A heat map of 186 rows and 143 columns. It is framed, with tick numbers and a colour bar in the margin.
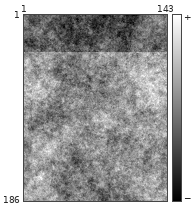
The middle right is the ninth with the highest average. There are no regular stripes. The bottom part is higher, past a seam about 20% of the way down.
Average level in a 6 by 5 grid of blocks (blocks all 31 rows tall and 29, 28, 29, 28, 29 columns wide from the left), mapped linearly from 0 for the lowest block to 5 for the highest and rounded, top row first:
1 0 0 0 2 | 3 2 3 3 4 | 4 3 2 3 5 | 3 3 3 3 4 | 4 3 3 3 3 | 4 2 2 3 4
